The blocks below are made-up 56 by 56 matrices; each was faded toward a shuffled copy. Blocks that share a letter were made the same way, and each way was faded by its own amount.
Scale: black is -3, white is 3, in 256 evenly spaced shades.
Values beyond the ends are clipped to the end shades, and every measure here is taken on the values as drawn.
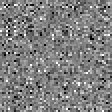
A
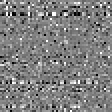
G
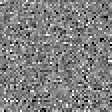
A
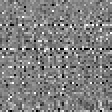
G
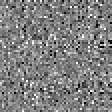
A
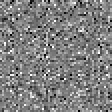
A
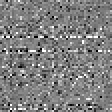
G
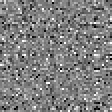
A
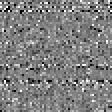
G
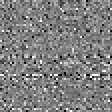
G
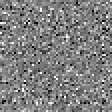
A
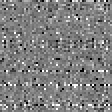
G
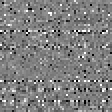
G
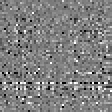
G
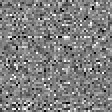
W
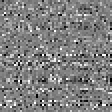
G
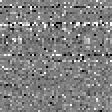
G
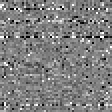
G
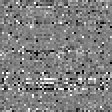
G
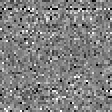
A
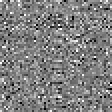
A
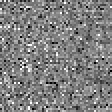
A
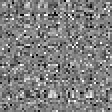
W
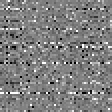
G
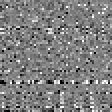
G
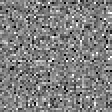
A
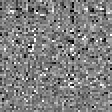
A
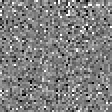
A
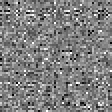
W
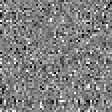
W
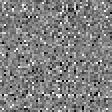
A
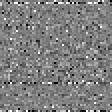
G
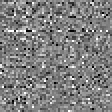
W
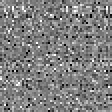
A
